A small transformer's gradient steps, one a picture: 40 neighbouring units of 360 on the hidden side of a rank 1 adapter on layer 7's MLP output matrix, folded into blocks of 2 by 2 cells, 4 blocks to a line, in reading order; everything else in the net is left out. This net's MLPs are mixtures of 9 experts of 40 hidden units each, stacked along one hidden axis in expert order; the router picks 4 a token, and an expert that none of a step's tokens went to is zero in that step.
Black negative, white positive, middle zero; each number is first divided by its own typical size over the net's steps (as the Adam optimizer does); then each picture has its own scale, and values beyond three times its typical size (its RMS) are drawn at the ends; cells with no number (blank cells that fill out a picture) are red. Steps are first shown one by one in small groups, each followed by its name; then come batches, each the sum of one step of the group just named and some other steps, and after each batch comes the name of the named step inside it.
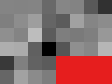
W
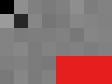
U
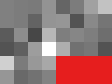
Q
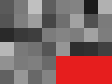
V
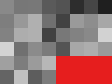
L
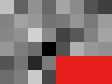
W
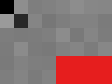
U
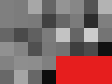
Q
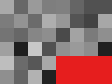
L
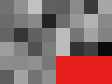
V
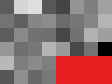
Q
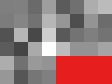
L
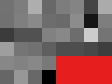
V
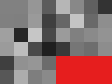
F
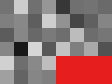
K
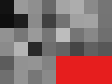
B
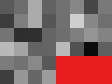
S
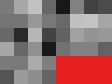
F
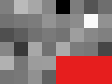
K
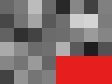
S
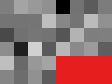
K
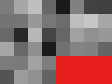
F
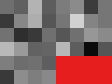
S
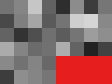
S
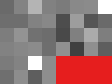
B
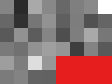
B
